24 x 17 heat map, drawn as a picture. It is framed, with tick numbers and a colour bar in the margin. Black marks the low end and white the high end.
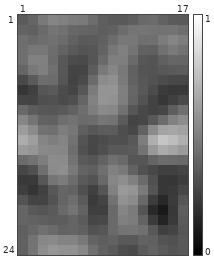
Ninth with the lowest average: bottom right. Grain: blotchy. Roughest part: middle right.
